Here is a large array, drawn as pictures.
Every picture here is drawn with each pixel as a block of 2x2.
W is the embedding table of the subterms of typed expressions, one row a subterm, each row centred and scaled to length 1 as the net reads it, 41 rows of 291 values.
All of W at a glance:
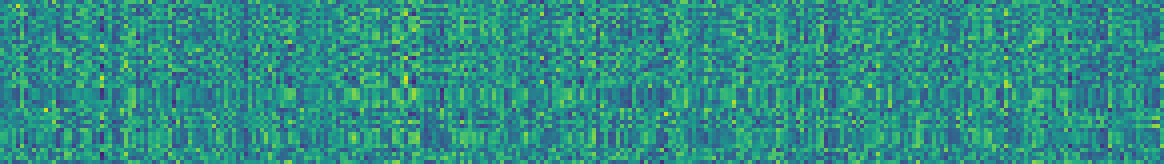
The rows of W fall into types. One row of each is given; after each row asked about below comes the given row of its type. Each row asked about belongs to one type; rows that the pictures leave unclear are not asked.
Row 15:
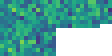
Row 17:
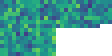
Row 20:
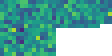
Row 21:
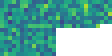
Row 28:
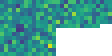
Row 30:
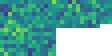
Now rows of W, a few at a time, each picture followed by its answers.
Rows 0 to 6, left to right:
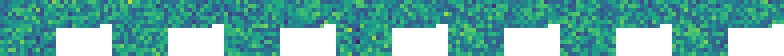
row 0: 15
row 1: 20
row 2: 30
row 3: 20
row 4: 30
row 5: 17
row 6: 30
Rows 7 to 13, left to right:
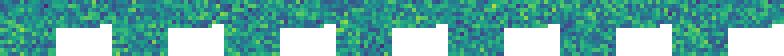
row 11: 21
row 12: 15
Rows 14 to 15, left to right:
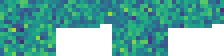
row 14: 20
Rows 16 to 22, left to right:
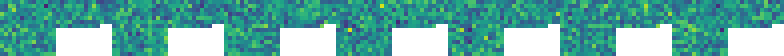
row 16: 20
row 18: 30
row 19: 15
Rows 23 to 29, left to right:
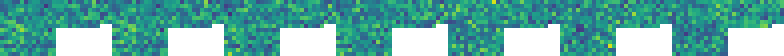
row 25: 21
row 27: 15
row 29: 28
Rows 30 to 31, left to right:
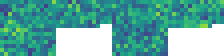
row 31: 28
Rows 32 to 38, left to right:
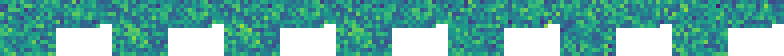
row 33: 30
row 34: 30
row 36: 21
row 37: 15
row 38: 20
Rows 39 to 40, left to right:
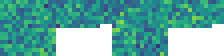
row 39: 20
